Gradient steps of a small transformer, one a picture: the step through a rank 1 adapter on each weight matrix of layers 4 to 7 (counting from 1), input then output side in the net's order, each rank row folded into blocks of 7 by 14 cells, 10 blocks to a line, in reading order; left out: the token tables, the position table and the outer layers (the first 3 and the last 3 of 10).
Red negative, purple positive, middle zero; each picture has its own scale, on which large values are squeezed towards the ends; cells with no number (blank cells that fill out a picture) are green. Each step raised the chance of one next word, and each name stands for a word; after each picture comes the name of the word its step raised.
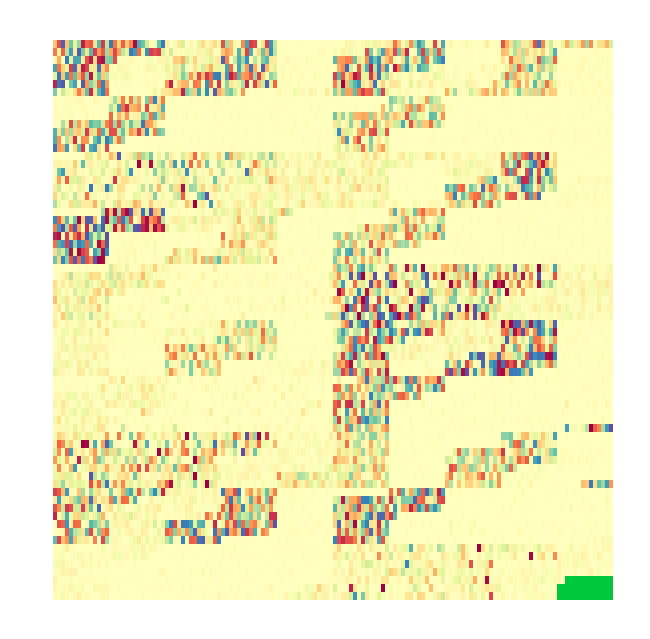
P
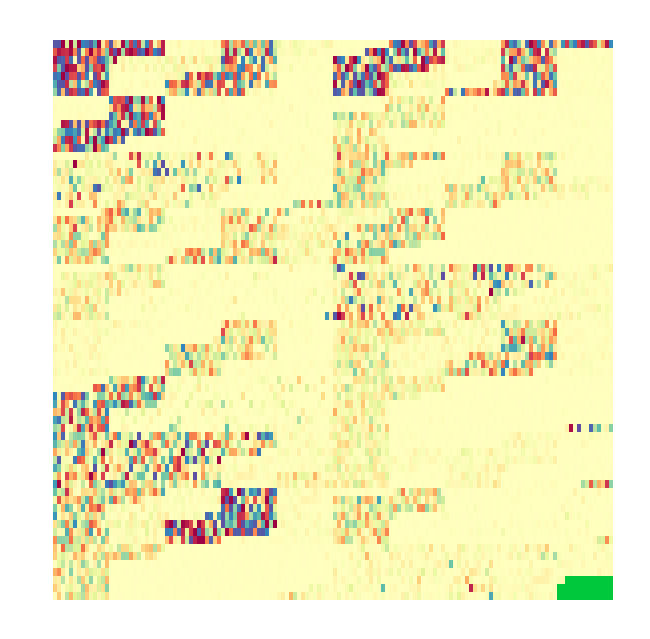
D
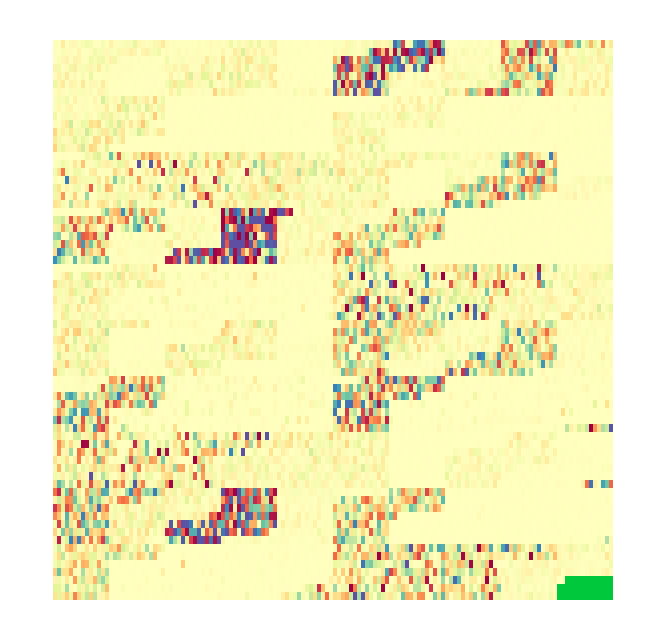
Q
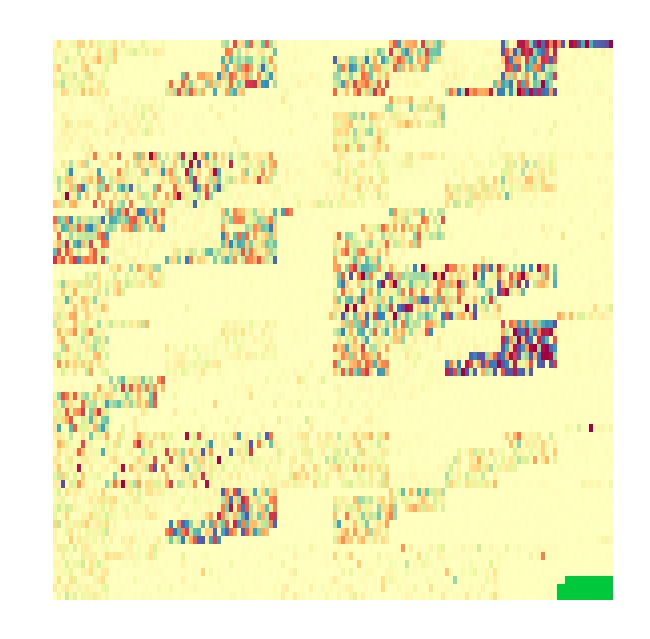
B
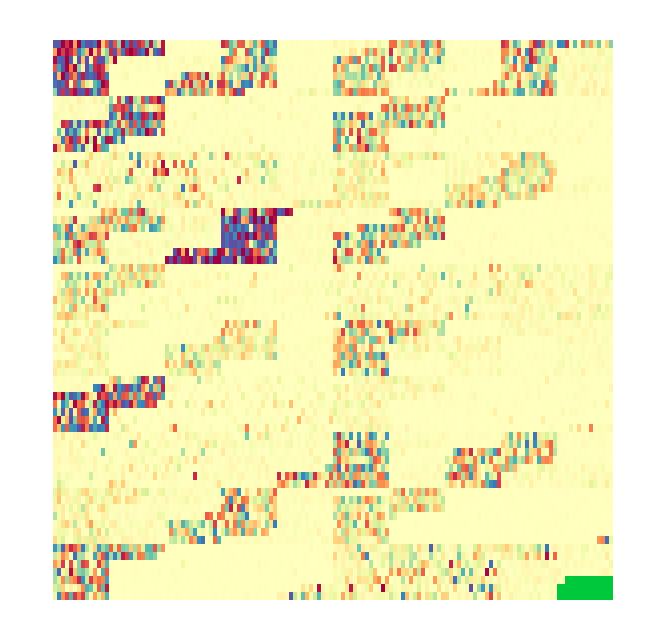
Q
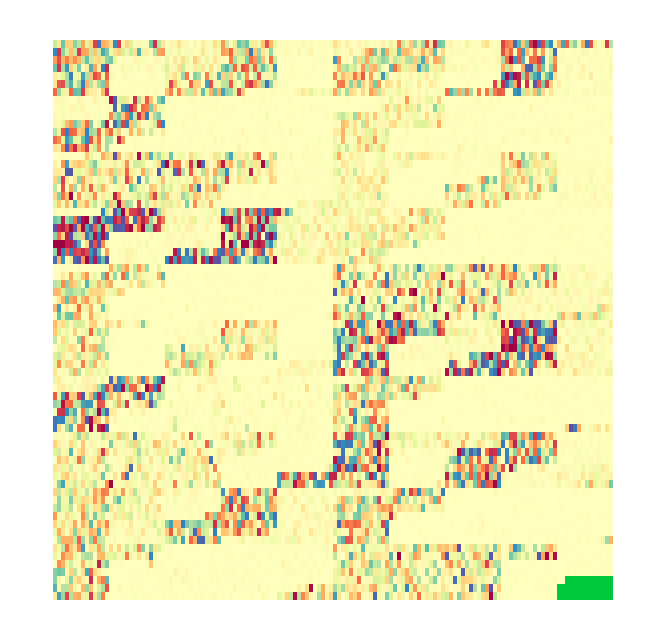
P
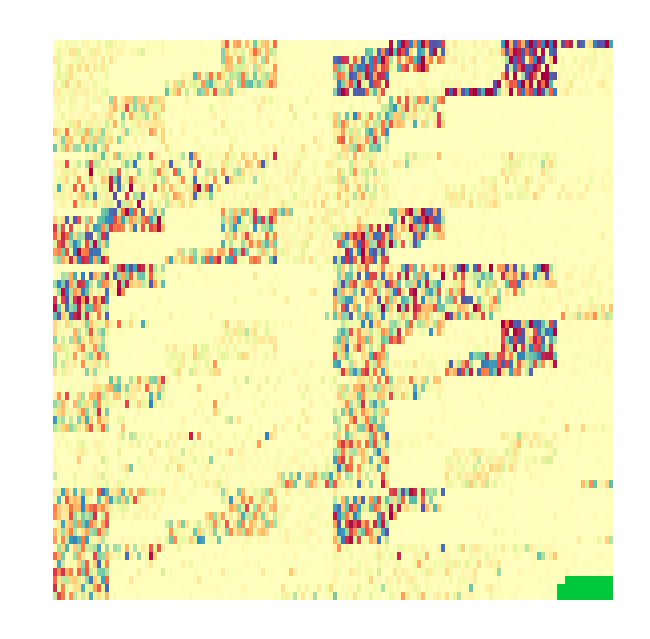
B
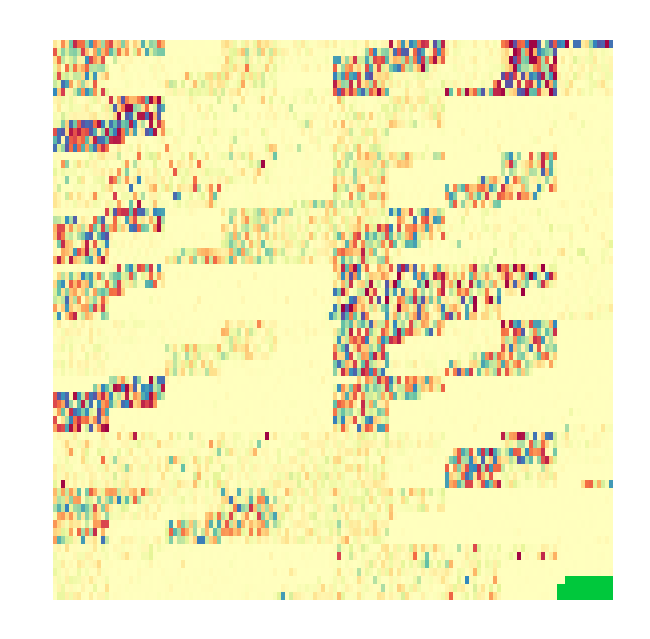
B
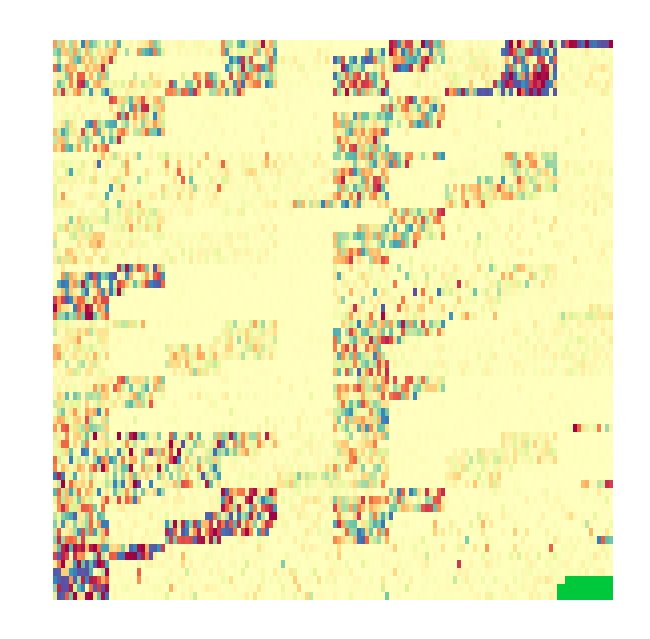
D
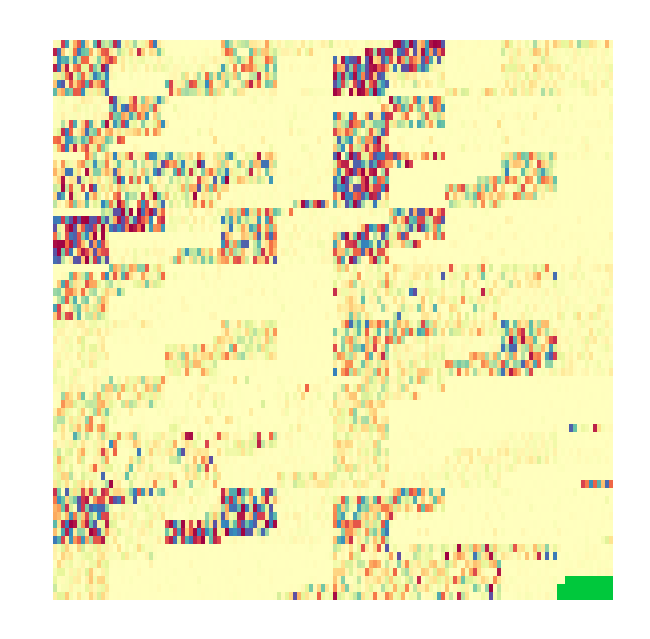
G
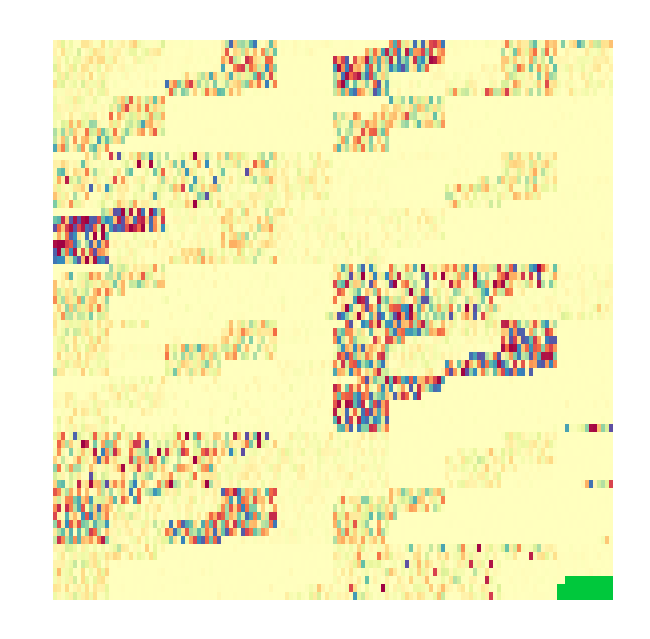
P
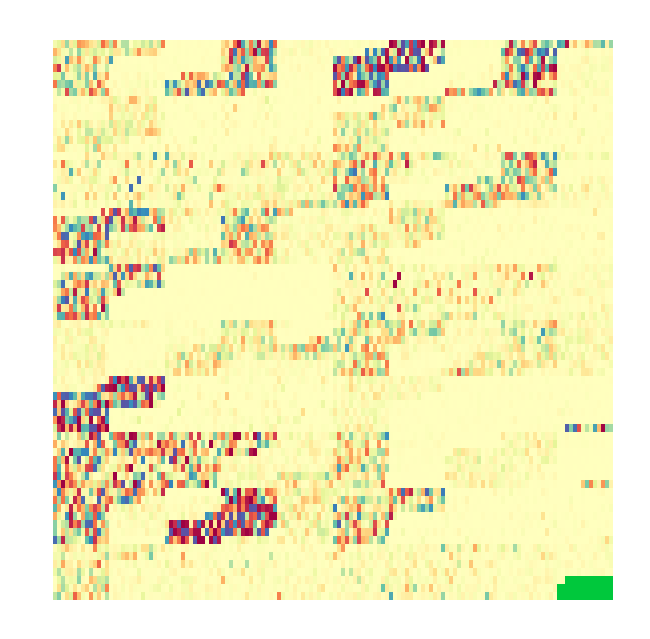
D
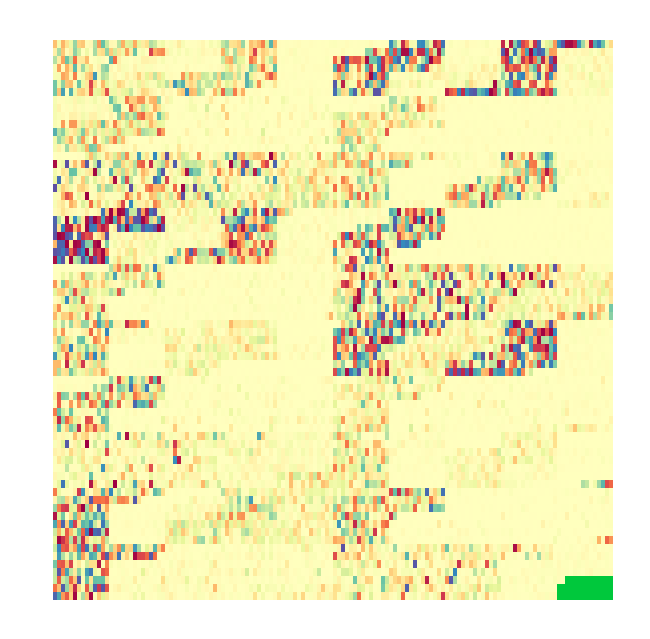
P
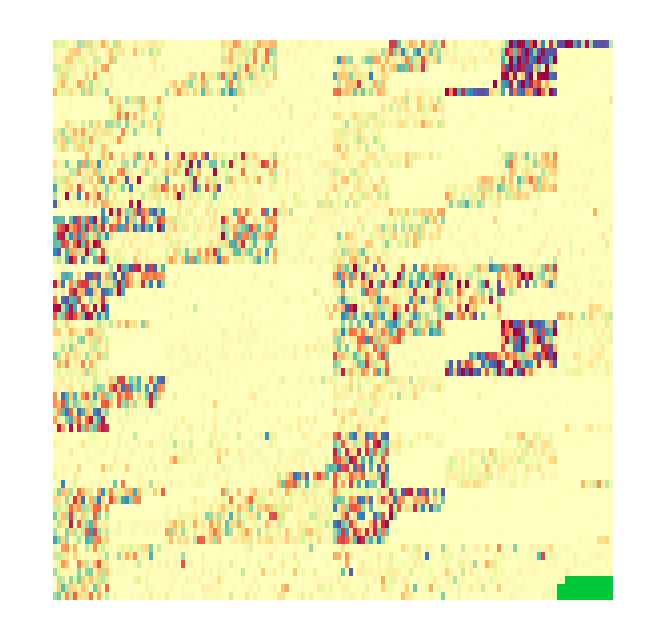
B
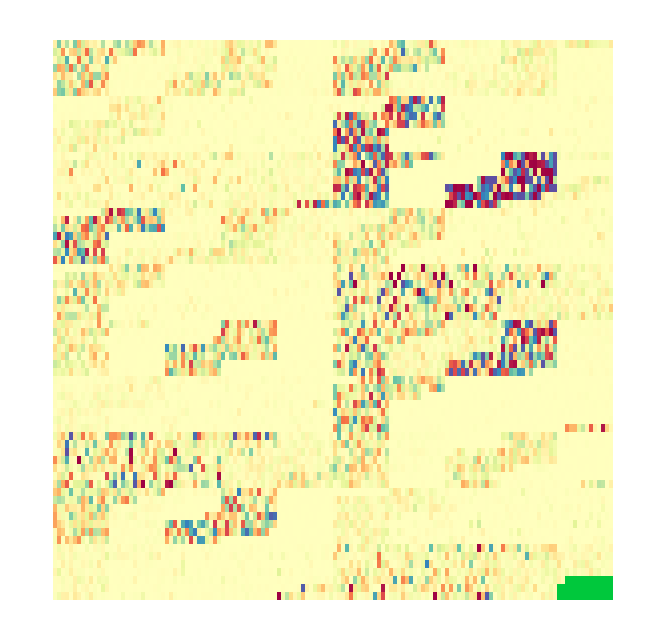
P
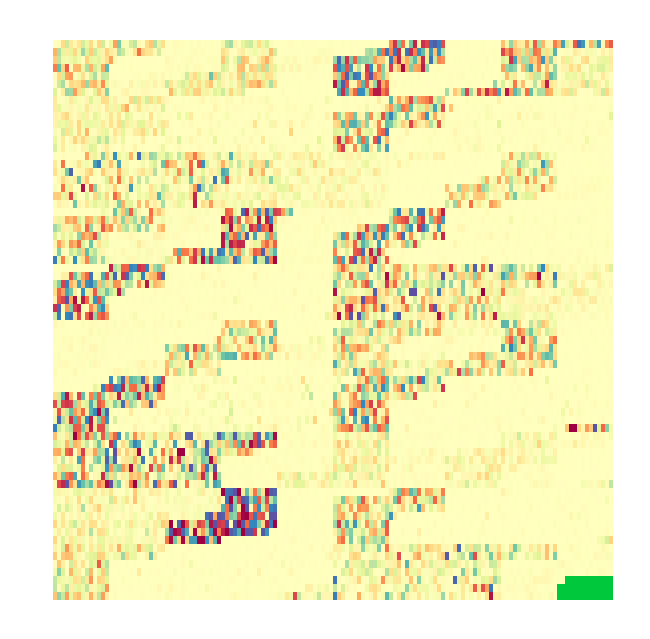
D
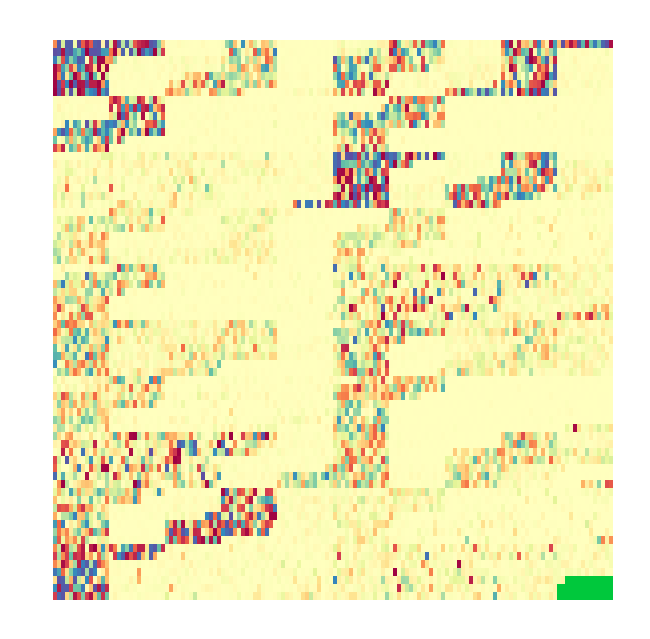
D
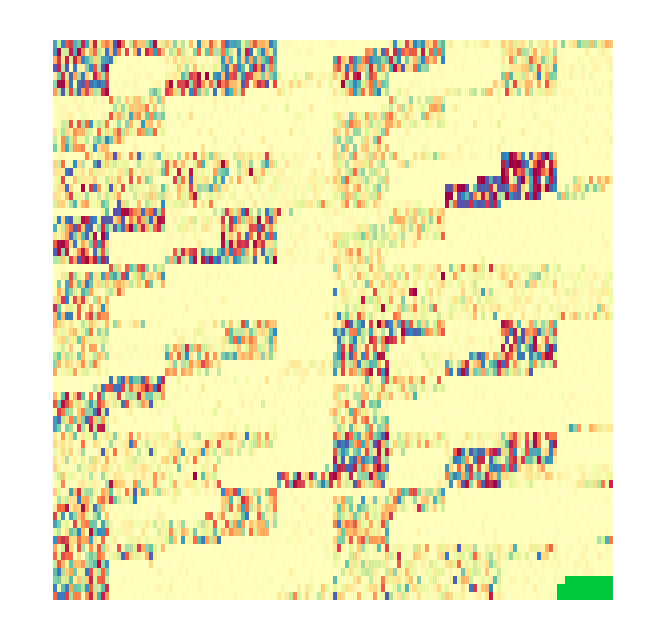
P
